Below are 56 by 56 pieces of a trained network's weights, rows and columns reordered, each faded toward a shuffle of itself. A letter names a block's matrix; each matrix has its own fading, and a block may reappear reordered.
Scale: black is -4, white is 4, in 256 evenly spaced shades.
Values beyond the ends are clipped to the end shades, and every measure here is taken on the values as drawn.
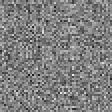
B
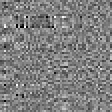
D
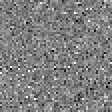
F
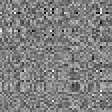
D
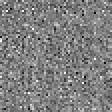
F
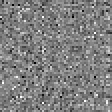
F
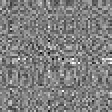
D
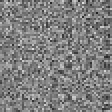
B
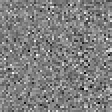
F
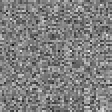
B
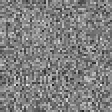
B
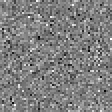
F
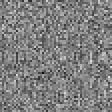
B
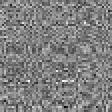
D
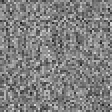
B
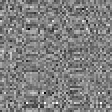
D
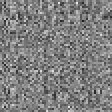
B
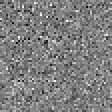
F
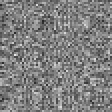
B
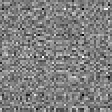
D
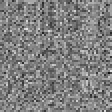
B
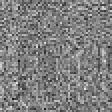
B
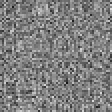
B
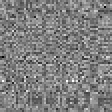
D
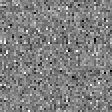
F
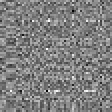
D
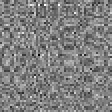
D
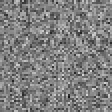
B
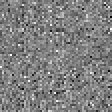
F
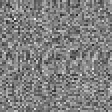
B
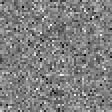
F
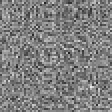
B
